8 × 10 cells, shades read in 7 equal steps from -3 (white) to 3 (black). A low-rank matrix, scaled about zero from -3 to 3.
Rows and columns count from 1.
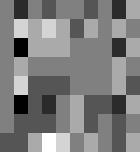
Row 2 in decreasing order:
1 0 0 0 -1 -1 -1 -1 -2 -2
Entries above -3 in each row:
10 10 10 10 10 10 10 9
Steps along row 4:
down up same same same same same down up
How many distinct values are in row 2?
4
